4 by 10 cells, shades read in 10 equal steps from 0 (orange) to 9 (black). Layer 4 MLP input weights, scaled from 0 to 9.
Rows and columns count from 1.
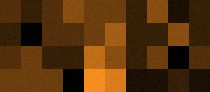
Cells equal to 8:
4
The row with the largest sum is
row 2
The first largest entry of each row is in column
9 2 9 4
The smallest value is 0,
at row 4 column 5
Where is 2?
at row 3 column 5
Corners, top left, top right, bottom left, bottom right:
6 7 5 8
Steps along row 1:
up down down up same up down up down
